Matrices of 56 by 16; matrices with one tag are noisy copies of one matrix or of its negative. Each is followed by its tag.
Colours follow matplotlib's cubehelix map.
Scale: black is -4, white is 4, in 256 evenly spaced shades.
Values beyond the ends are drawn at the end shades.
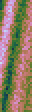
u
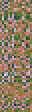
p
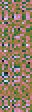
p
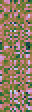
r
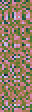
p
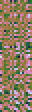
r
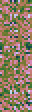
r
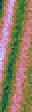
u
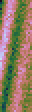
u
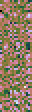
r
